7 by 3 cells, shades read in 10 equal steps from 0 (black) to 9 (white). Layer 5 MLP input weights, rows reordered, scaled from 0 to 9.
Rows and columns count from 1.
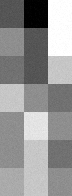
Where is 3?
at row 1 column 1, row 2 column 2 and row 3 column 2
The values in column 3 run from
4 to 9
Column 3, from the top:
9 9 7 4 5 4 5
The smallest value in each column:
3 0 4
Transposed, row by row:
3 5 4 7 5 5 6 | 0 3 3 5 8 7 7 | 9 9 7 4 5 4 5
